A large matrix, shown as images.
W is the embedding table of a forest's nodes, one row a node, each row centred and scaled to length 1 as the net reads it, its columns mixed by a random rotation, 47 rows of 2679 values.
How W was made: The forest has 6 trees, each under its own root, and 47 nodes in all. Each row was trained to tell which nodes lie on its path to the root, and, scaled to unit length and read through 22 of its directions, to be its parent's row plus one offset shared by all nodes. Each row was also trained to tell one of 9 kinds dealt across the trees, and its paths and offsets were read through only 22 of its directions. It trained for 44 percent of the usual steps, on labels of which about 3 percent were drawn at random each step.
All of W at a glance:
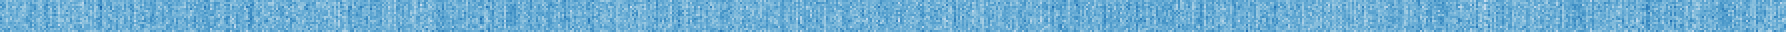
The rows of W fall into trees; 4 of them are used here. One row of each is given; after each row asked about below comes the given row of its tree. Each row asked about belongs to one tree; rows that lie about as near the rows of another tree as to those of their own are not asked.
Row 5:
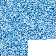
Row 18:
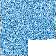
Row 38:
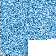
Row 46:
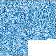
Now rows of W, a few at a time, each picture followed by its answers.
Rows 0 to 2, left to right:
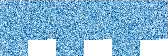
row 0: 18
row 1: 38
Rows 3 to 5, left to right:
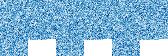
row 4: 38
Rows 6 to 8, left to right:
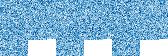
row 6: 38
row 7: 38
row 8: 38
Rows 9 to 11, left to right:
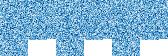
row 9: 18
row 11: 18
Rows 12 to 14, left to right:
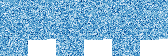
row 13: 18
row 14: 38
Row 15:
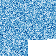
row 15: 46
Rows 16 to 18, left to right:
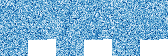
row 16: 38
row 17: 18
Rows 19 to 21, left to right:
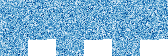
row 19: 18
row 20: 38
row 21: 18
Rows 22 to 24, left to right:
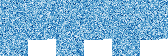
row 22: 46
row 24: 38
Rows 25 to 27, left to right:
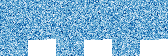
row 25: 38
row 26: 18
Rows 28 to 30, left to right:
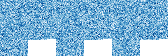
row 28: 38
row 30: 18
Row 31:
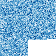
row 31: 18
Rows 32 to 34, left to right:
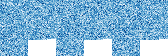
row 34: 38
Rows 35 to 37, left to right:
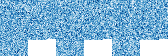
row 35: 46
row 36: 18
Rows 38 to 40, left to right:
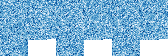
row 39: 5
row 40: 5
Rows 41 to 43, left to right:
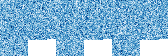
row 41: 18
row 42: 18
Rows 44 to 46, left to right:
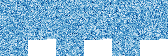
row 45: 38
